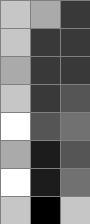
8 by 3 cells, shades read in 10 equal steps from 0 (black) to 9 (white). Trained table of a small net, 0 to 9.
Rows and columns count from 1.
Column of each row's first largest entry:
1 1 1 1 1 1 1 1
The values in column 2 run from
0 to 6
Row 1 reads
7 6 2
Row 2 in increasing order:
2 2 7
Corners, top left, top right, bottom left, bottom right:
7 2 7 7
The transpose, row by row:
7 7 6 7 9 6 9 7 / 6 2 2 2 3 1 1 0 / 2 2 2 3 4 3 4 7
